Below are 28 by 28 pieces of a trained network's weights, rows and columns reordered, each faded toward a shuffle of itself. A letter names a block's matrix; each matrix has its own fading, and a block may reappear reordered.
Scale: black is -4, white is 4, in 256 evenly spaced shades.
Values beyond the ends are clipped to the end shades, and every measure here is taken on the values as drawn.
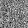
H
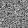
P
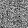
H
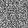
P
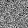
H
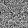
H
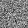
H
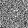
H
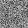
H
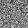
H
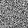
P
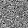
P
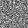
P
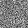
H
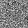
H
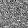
P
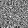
P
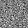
H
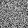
H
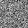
H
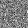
P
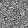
H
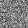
P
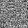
P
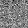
P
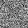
P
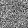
H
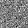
H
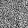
H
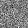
H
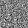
H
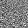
P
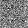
H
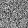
H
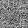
H
